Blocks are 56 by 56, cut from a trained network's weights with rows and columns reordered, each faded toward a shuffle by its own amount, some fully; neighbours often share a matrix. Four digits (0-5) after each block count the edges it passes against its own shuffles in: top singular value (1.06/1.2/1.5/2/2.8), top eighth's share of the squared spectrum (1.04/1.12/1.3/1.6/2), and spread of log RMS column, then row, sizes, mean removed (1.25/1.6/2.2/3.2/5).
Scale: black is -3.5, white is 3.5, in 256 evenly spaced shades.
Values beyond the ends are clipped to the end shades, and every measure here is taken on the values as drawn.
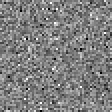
1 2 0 1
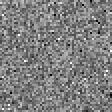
0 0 0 0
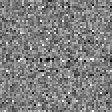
2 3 1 2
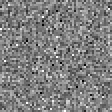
0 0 0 0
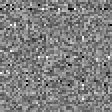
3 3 1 2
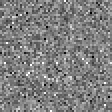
1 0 0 0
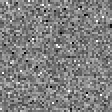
0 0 0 0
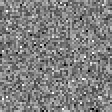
0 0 0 0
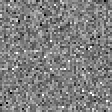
1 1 0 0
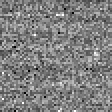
2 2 0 0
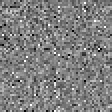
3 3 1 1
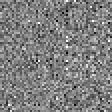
3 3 2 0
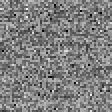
1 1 0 0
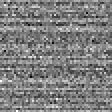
4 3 0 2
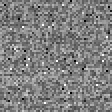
1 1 0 0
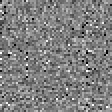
3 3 2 1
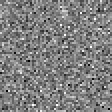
1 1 0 0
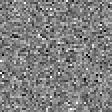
2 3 1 1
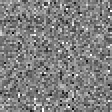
2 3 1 1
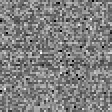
2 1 0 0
